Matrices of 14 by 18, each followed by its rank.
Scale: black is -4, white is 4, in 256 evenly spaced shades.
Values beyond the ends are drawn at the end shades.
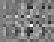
three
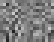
three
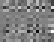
two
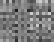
three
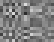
two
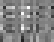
two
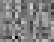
three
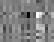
two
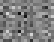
three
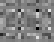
two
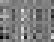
two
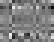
two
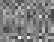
three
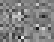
three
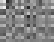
two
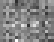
three
